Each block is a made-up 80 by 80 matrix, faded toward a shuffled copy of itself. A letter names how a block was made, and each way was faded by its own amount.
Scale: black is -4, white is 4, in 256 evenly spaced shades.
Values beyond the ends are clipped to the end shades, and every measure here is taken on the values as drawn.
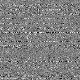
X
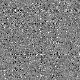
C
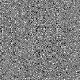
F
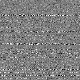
X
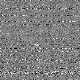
X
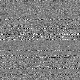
X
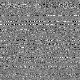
X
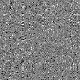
F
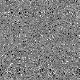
C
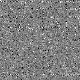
C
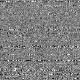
X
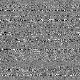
X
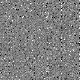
F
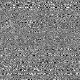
X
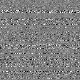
X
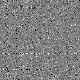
C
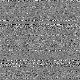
X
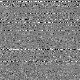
X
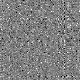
F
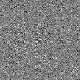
F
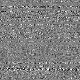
X
